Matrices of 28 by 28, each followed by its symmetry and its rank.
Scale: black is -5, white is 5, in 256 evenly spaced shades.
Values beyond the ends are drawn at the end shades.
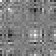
symmetric, rank three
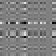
neither, rank one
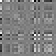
symmetric, rank two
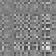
symmetric, rank three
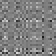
neither, rank two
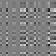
neither, rank one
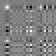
symmetric, rank two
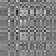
neither, rank two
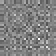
symmetric, rank three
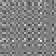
symmetric, rank two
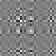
symmetric, rank two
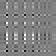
neither, rank one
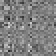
neither, rank three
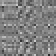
neither, rank three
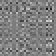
neither, rank three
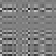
neither, rank one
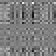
neither, rank two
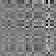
neither, rank two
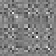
symmetric, rank three
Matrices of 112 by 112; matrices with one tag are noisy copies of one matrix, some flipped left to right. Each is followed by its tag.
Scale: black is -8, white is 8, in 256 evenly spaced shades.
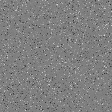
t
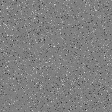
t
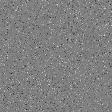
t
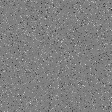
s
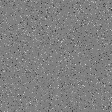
s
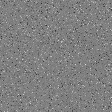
s
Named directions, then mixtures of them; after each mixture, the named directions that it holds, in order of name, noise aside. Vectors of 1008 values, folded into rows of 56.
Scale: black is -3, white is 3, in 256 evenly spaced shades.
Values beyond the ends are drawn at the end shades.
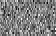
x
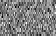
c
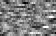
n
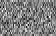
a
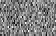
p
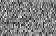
a, p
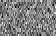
c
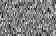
c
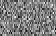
a, x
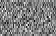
a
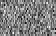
p, x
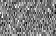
c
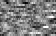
n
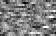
n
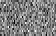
p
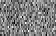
p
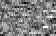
c, n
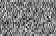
a
